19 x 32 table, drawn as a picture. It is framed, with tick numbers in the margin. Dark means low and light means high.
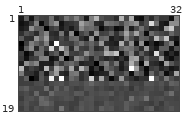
Overall the values sit about 30% of the way up the scale. The bottom middle is the calmest part. The values are skewed, with a long tail toward high values. No row or column stands out. No overall slope runs across the table. The grain is fine, like static. A horizontal seam about 70% of the way down splits the table, and the bottom part is calmer.
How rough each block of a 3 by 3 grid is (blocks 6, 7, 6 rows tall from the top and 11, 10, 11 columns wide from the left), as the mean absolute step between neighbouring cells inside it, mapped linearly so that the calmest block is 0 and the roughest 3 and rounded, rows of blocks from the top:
2 2 3
3 2 3
0 0 0
